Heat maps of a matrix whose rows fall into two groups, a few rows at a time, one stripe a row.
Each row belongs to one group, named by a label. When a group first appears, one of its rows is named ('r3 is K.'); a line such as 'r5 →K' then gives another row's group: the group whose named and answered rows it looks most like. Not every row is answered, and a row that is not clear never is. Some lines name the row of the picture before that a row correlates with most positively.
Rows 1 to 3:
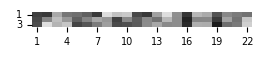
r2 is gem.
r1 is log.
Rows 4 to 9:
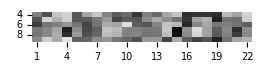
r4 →gem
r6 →log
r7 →log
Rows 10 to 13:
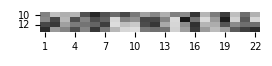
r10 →gem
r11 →log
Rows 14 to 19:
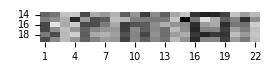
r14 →gem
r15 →log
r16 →gem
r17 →gem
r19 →gem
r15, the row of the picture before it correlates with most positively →11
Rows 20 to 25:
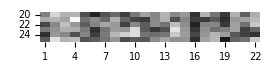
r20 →gem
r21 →gem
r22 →gem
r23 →log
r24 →log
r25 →gem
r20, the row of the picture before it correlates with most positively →16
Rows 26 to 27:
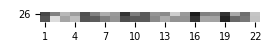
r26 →gem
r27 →gem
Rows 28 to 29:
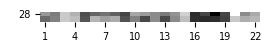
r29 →gem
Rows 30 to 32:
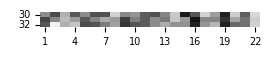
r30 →log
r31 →gem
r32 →gem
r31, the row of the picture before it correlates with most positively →29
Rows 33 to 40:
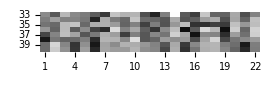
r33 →log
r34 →log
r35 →gem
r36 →log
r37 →gem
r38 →log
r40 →log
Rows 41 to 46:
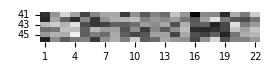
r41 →gem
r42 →log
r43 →gem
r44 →gem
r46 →log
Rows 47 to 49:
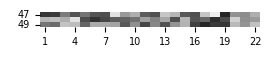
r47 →log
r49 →gem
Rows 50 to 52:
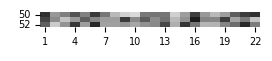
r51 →gem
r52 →log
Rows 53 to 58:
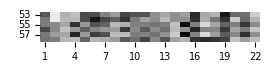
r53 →gem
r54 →gem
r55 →log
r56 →gem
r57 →log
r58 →gem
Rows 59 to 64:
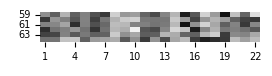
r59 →log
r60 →log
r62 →log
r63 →log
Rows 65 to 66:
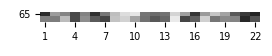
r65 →log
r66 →log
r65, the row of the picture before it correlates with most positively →60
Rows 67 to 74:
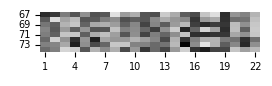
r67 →log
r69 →gem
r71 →gem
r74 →gem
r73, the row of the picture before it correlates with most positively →66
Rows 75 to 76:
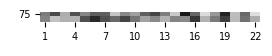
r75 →log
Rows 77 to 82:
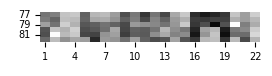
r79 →gem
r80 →gem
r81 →gem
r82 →log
